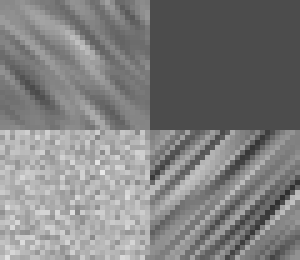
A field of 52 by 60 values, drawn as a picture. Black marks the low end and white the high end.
It is made of 2 by 2 panels. Panel 1,1: middling, slanting down to the right. Panel 1,2: low, flat. Panel 2,1: high, fine-grained. Panel 2,2: middling, slanting up to the right, strong in contrast.
